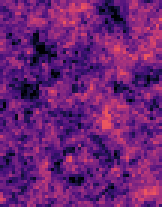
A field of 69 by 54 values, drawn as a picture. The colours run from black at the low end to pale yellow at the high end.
The histogram is bell-shaped. No row or column stands out. The halves do not mirror each other. The field is mottled with small blotches. Overall the values sit about 30% of the way up the scale. There are no regular stripes.
